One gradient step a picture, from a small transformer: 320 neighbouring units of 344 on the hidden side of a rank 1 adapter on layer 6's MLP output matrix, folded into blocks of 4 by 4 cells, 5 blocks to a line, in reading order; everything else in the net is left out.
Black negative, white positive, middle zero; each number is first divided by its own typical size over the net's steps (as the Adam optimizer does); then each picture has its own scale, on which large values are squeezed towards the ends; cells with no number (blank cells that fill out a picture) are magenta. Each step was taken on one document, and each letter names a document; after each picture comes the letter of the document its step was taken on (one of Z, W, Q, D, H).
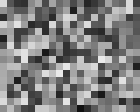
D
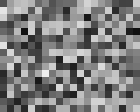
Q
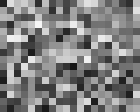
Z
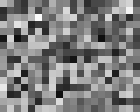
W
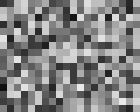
W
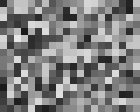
W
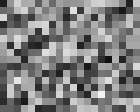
D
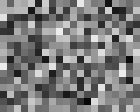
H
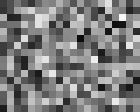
H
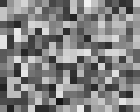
W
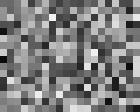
D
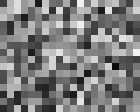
Z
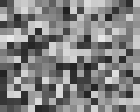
W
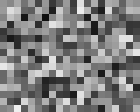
Z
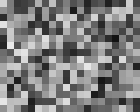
D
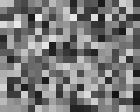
D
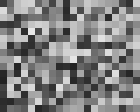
Q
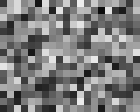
H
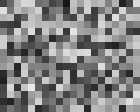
Q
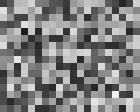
Q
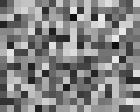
D
